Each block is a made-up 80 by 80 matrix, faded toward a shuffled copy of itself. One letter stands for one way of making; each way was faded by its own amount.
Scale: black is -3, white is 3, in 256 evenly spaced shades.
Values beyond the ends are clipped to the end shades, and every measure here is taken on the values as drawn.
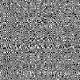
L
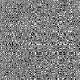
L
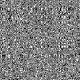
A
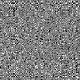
L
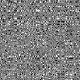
L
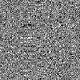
A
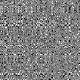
L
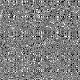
L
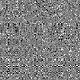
L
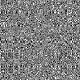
A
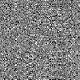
A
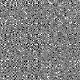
L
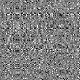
L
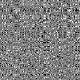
L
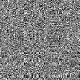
A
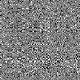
L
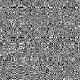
L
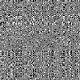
L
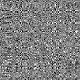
L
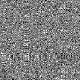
A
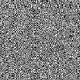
A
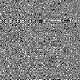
L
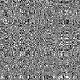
L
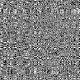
L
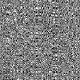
A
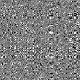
L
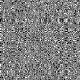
L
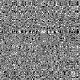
L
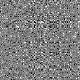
L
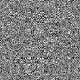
A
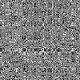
L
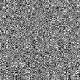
A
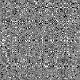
L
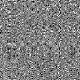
A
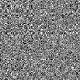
A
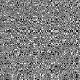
L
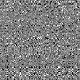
L
